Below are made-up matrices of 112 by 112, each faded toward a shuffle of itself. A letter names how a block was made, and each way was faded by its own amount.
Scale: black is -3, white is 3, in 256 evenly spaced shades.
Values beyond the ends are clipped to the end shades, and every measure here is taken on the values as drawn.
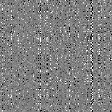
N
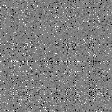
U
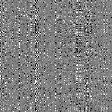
N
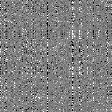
N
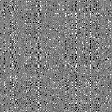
N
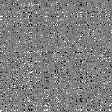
U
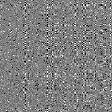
N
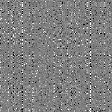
N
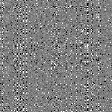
N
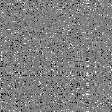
U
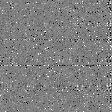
U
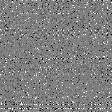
U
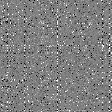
U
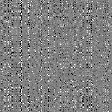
N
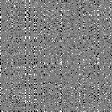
N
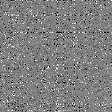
U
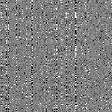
N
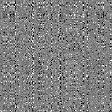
N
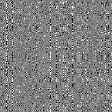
N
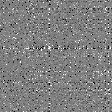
U
